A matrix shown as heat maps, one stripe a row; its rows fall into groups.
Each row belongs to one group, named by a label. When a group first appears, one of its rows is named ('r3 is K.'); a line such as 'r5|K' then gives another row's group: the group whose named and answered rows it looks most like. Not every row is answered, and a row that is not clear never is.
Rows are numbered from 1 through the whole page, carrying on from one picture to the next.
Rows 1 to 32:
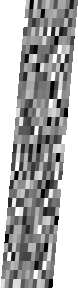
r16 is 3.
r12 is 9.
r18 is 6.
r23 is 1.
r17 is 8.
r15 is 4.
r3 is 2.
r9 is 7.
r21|3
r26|7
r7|7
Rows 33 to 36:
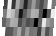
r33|8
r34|6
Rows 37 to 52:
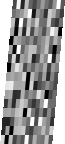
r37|8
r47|9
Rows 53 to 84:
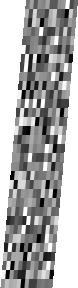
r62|8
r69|9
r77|4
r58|2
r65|6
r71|9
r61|9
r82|8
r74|6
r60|8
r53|6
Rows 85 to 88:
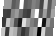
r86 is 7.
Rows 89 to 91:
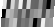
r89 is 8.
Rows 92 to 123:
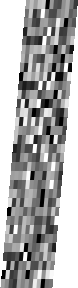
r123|9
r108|4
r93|1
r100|3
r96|4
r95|3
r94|9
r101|4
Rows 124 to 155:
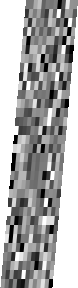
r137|7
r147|2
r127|6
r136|9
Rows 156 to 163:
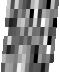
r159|2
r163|3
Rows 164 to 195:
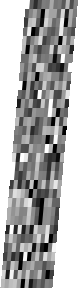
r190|6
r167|1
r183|2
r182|2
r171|3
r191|3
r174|4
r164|2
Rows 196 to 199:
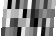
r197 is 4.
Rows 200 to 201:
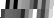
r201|7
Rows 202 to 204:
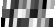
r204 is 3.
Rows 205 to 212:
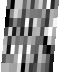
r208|8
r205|7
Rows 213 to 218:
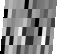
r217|6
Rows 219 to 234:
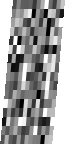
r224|2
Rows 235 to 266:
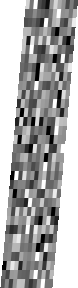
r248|8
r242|4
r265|7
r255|7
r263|9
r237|4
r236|7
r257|4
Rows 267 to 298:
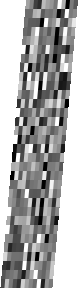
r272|2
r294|4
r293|9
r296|4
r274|8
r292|2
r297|7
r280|6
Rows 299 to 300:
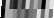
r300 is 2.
